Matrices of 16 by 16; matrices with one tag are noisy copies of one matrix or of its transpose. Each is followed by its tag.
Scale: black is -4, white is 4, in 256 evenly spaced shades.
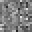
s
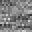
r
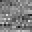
r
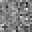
s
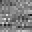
r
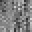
r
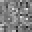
s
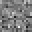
s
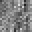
r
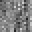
r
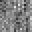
r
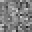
s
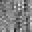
r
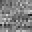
r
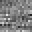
r
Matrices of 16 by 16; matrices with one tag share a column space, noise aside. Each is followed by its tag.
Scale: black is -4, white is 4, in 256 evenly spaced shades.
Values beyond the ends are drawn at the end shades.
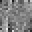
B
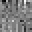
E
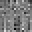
B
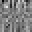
E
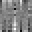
B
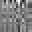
E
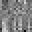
B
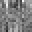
E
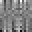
B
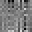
B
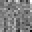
B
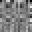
E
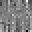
B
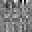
E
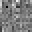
E
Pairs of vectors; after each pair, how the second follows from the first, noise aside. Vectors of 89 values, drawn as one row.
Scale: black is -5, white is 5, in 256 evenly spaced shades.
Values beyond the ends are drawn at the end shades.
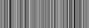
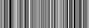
scaled up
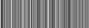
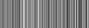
shuffled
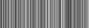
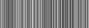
shuffled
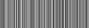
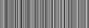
negated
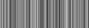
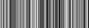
scaled up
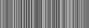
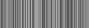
negated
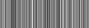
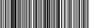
scaled up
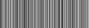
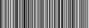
scaled up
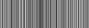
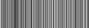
wrapped around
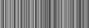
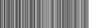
negated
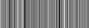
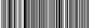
scaled up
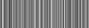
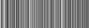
shuffled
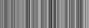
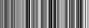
scaled up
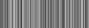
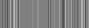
partly zeroed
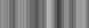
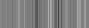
partly zeroed
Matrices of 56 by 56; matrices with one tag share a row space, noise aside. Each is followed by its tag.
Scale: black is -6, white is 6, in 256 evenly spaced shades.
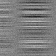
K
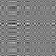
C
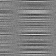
K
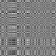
C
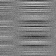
K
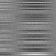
K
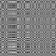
C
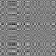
C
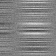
K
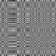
C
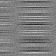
K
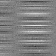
K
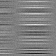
K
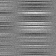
K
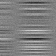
K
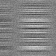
K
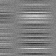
K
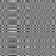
C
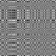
C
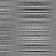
K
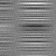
K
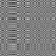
C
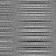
K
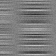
K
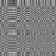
C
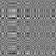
C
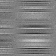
K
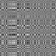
C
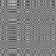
C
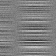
K
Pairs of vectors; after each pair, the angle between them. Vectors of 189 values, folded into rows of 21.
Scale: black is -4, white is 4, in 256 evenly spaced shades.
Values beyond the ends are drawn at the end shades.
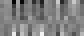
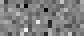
orthogonal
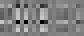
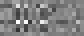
nearly opposite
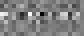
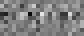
nearly opposite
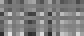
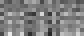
nearly parallel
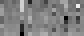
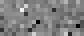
orthogonal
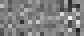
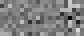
nearly opposite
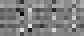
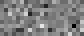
partly opposed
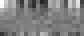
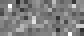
orthogonal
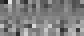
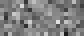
orthogonal
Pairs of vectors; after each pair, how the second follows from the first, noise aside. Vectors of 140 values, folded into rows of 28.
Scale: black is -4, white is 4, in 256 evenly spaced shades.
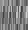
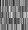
shuffled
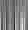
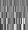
sign-scrambled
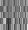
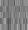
shrunk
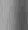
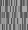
shuffled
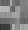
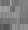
shrunk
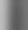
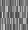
shuffled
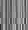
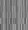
shrunk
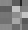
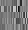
sign-scrambled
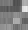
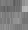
shrunk
